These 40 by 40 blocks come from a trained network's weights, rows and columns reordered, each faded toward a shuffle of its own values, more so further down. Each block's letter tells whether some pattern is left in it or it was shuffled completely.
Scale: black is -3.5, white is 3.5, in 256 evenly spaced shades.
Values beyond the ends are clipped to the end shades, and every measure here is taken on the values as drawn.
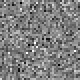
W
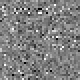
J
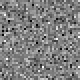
W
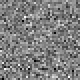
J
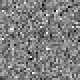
W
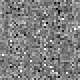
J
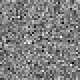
W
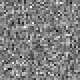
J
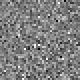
J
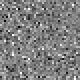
J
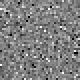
W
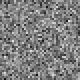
W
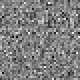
J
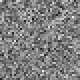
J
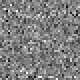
J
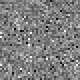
W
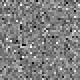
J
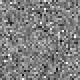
W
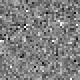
J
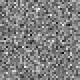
W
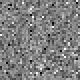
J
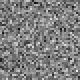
W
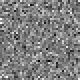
W
